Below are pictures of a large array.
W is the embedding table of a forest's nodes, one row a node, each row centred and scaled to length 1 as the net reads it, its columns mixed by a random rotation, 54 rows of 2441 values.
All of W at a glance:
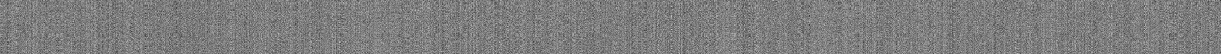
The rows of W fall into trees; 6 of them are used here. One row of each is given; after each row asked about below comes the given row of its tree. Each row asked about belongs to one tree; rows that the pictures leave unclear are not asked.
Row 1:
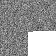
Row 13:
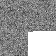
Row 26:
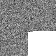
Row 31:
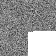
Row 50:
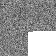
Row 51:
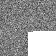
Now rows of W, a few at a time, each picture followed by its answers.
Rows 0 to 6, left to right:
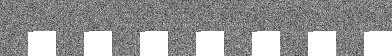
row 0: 31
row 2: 26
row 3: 26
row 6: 13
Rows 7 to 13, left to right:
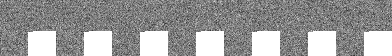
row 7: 26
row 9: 1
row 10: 50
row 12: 51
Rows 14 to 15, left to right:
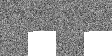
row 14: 26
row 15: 13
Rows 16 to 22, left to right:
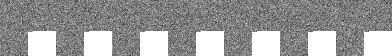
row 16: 13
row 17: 31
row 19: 50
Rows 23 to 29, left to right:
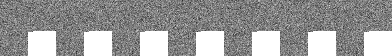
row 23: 31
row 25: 13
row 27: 31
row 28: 26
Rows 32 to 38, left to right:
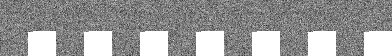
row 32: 26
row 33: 13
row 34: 13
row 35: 13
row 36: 13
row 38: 51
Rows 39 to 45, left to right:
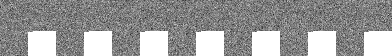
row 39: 13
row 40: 50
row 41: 26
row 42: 26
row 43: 1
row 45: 50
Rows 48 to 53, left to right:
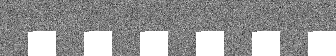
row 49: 26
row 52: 26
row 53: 13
